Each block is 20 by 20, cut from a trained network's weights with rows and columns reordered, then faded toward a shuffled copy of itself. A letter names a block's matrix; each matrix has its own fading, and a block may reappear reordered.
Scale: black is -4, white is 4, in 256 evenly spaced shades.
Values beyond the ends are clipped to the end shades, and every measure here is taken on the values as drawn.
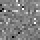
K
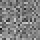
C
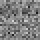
C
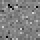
K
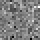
K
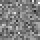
K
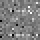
K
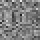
C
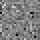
K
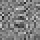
C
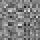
C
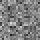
C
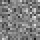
C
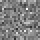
K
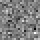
K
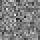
C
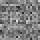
C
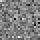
K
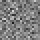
C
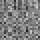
C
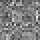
C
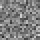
C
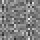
C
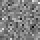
K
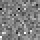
K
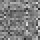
C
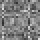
C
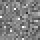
K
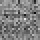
C
